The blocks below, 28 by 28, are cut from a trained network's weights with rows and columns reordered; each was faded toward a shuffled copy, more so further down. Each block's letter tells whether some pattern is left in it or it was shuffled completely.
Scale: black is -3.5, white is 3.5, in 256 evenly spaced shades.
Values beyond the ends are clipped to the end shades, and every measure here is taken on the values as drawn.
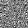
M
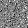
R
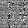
M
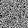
R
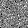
R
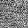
M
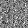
M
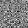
M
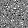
R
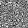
M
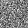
R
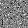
R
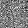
M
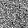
R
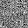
M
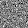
R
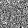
R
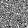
R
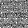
M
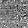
M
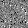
R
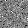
R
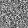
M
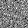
R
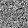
R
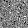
R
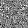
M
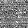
M
